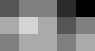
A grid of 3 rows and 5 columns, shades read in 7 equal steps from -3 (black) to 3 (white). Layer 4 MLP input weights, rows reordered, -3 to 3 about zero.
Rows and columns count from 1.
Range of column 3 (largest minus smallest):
1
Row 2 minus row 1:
2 2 1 1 3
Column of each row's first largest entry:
2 2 2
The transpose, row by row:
-1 1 0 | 0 2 1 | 0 1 1 | -2 -1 0 | -3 0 1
